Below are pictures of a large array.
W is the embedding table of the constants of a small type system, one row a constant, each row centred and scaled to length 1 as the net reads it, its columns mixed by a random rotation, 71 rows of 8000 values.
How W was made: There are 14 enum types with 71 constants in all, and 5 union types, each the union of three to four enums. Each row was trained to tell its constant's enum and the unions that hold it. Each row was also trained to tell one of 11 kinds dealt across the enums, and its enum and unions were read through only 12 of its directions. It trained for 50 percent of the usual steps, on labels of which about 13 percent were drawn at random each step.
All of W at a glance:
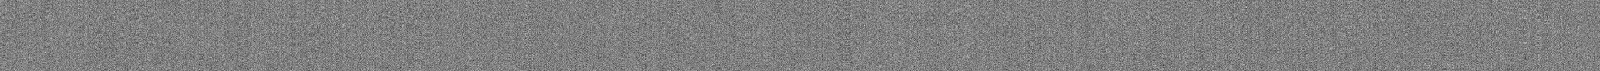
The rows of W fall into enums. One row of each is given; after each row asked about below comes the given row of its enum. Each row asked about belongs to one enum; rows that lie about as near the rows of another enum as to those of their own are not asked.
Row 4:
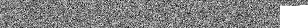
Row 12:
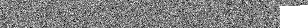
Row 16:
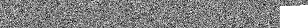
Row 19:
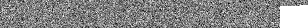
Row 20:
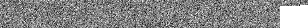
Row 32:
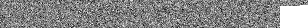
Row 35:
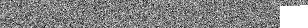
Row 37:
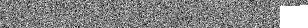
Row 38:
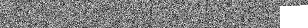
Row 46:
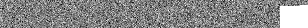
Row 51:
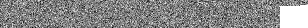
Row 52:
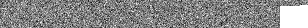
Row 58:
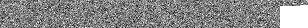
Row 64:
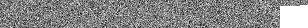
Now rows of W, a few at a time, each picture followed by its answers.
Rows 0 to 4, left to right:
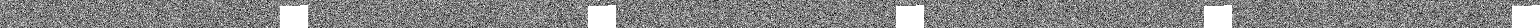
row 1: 12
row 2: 37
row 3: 32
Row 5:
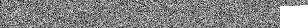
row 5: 19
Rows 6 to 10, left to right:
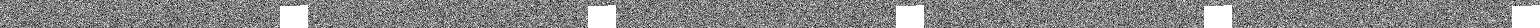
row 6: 38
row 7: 12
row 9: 64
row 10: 35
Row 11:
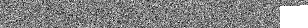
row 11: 4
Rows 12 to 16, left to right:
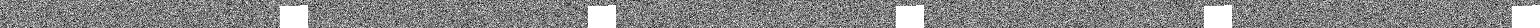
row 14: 19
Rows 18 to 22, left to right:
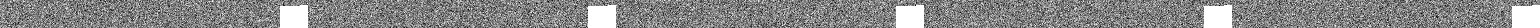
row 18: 35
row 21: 37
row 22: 58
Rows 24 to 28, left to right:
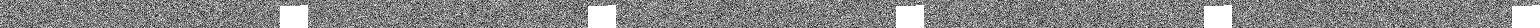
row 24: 46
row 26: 12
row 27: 38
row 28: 32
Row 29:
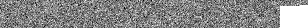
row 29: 35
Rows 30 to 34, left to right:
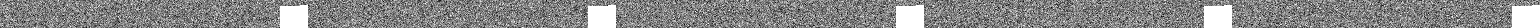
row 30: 38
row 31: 37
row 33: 19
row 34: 4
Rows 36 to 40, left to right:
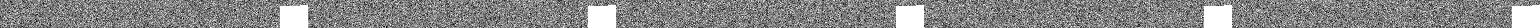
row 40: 46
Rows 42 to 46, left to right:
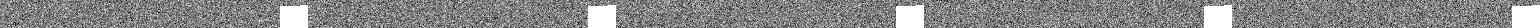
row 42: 35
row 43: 35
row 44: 38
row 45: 19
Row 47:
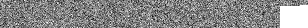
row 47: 37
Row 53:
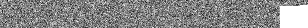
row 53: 46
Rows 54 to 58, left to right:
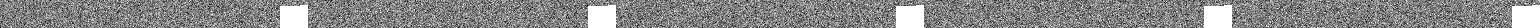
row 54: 64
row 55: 19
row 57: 37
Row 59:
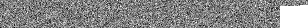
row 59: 64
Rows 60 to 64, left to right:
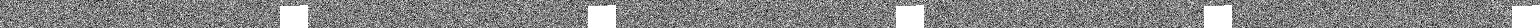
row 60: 32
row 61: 46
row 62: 51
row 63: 46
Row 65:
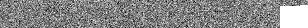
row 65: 58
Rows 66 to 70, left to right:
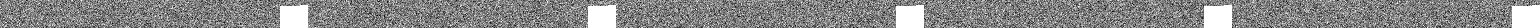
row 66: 38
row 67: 4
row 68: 12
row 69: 52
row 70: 58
